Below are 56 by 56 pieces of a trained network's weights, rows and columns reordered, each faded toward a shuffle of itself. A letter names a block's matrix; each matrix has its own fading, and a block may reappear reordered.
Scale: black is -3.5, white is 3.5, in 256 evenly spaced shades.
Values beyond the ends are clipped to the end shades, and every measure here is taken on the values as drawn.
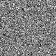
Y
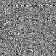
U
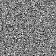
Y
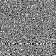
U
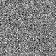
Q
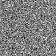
Y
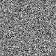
Y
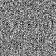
Q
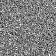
Y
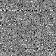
Q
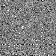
Q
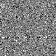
Q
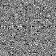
Q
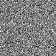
U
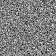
Y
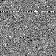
U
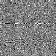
U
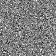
Y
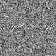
U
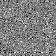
Q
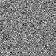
U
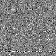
U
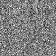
Q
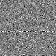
U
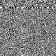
U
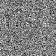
Q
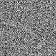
Q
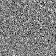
Y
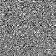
U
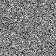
Y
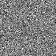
Y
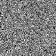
Y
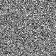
Y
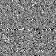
Q
